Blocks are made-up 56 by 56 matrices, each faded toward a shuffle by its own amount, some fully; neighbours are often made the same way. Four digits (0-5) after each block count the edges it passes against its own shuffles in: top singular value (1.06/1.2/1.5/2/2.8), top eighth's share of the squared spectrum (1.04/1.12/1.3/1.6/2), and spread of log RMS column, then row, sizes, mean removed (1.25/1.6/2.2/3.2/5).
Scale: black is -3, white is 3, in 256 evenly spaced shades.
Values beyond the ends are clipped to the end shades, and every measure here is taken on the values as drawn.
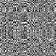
4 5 3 3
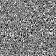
3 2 0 1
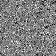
2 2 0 0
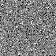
2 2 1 0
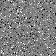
0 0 0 0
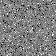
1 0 0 0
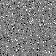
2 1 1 0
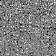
3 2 1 1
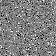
1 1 0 0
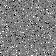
0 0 0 0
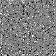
3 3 1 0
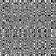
5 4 3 3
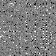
3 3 2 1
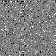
3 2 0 1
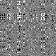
4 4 3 2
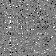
3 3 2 1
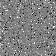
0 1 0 0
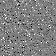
2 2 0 0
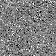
2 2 1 0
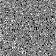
2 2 1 0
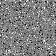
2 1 0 0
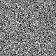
2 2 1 0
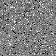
3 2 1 1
